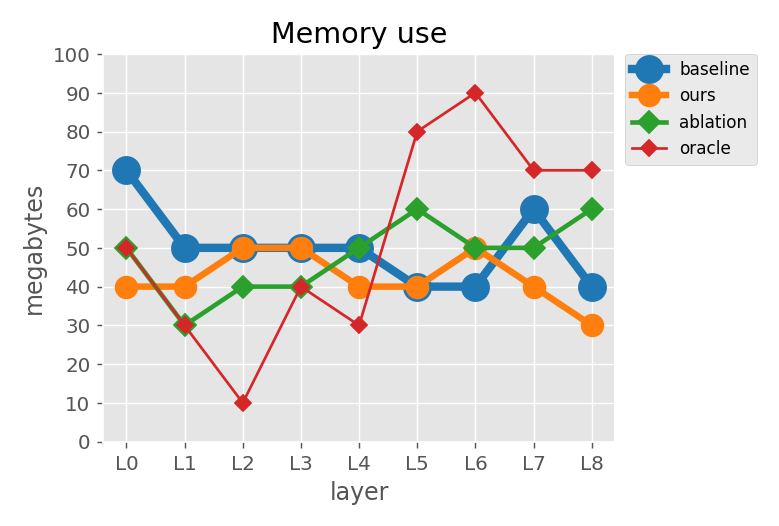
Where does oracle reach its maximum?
L6
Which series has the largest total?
oracle
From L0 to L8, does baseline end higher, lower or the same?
lower
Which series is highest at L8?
oracle
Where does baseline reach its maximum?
L0
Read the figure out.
Title: Memory use
x-axis: layer, ticks L0 L1 L2 L3 L4 L5 L6 L7 L8
y-axis: megabytes, ticks 0 10 20 30 40 50 60 70 80 90 100
Legend: baseline, ours, ablation, oracle
Values:
baseline: 70 50 50 50 50 40 40 60 40
ours: 40 40 50 50 40 40 50 40 30
ablation: 50 30 40 40 50 60 50 50 60
oracle: 50 30 10 40 30 80 90 70 70
